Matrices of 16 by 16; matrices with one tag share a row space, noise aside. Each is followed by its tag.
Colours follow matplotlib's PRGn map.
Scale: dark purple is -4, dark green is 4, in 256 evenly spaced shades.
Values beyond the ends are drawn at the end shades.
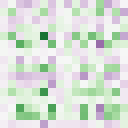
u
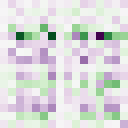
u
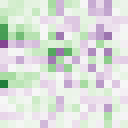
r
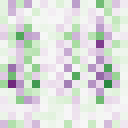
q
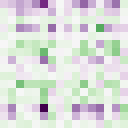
u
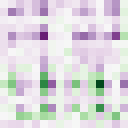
u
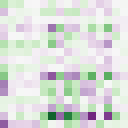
r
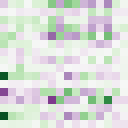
r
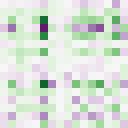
u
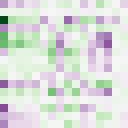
r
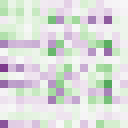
r
